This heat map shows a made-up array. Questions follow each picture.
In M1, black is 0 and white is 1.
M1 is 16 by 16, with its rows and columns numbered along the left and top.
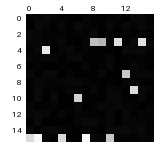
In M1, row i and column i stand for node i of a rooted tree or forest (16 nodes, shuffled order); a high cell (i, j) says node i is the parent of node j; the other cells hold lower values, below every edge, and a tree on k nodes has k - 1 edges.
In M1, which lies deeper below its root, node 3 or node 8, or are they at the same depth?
node 8
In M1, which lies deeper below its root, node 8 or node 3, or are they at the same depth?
node 8
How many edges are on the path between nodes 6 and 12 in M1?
4
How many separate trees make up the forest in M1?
3
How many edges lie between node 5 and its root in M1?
0
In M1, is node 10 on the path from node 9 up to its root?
no
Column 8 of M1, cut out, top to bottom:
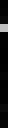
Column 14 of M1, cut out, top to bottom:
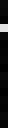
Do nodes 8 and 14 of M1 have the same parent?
yes
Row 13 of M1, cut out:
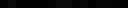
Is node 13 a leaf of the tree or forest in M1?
yes
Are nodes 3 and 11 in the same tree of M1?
yes
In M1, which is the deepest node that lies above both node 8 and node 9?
3
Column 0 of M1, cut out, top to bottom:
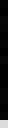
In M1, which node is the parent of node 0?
15
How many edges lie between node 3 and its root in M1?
0
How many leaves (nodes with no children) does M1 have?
10
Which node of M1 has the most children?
15
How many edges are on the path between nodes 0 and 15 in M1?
1
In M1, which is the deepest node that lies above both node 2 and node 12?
15
